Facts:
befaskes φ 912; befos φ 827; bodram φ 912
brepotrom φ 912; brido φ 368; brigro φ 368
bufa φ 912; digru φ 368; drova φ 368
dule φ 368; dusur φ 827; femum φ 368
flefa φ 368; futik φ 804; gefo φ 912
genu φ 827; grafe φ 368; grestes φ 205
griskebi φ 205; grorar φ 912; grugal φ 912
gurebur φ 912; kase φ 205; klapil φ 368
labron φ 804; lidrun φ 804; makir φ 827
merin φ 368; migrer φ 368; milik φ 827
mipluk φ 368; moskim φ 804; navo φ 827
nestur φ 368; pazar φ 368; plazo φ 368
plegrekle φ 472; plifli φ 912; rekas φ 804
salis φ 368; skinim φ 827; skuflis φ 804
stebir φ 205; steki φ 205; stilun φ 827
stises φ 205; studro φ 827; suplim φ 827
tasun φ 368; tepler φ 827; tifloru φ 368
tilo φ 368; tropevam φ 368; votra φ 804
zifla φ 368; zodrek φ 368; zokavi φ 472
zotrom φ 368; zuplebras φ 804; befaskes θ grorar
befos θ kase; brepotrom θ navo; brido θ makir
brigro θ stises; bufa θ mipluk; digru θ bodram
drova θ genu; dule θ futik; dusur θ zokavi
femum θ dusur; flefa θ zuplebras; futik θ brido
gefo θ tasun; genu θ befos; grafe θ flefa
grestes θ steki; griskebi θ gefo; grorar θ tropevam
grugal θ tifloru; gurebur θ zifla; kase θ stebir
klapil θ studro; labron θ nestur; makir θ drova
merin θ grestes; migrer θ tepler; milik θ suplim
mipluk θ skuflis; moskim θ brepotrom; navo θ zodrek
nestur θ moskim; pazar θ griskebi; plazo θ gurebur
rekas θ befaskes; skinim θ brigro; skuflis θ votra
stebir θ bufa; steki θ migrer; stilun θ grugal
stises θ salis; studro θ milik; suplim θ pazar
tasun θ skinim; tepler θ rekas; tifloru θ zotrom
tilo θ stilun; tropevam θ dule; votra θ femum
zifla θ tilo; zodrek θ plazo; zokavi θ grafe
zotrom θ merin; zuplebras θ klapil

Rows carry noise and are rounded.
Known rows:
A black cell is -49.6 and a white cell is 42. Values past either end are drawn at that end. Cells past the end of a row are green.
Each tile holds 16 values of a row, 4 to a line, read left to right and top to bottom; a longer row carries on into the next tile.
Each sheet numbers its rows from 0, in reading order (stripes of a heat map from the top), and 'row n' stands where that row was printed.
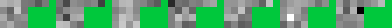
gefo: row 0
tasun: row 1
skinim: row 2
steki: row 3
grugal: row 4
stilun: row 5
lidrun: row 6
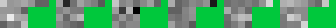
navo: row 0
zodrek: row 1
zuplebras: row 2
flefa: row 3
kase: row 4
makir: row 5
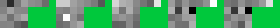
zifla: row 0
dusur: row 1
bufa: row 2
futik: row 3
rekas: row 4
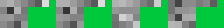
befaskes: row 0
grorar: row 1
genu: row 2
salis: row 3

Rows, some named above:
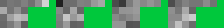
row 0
kase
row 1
grestes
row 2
zotrom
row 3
stises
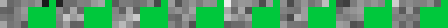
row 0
flefa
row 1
grestes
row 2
griskebi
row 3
mipluk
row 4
brepotrom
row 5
drova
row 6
merin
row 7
zokavi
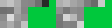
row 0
suplim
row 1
makir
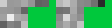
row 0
navo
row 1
suplim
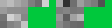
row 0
genu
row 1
nestur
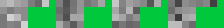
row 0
makir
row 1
dule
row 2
gurebur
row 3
tasun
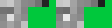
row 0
milik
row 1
studro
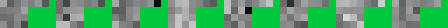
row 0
femum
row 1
brigro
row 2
klapil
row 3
skinim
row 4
votra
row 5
tilo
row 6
genu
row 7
plegrekle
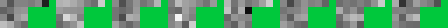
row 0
pazar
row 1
befos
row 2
brido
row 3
tepler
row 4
skuflis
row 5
digru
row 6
stebir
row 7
nestur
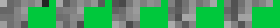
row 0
grafe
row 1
femum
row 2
migrer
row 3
dule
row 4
tropevam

